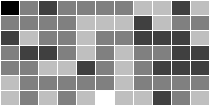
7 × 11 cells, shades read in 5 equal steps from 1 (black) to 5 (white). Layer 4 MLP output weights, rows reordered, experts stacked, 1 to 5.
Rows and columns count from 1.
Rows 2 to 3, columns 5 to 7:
4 4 4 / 4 3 3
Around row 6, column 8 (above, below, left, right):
3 4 4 3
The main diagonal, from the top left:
1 3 3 3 2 3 4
